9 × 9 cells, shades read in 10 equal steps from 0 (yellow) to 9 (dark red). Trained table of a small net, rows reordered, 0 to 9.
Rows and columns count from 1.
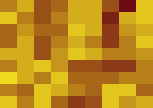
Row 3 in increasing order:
1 2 2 3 3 5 5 5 7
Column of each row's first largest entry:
8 7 7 7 3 7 5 2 5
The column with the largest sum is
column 7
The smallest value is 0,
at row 7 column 1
